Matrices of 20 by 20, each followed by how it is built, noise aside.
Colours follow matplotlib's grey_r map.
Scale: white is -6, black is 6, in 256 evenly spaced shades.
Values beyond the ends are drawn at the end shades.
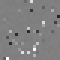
sparse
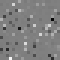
sparse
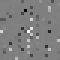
sparse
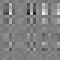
low rank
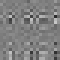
low rank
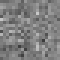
low rank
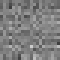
low rank
